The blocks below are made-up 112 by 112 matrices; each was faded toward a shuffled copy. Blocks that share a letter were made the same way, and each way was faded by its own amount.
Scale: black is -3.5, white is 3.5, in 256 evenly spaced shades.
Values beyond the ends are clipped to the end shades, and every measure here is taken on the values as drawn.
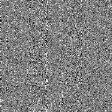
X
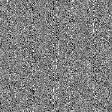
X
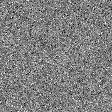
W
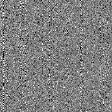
X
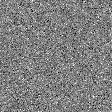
W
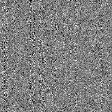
X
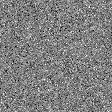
W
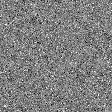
W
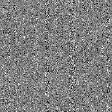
X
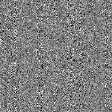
X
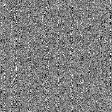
X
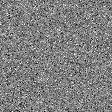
W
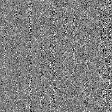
X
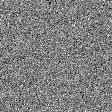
W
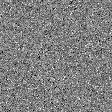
W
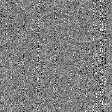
X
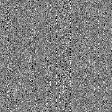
X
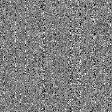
X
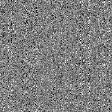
X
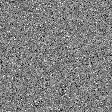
W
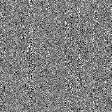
X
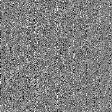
X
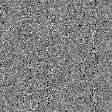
X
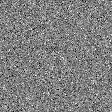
W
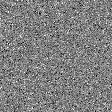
W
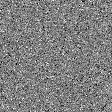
W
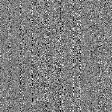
X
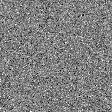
W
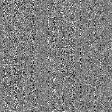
X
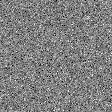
W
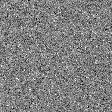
W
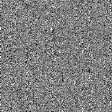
X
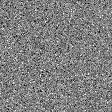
W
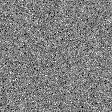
W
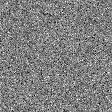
W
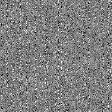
X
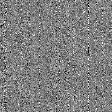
X
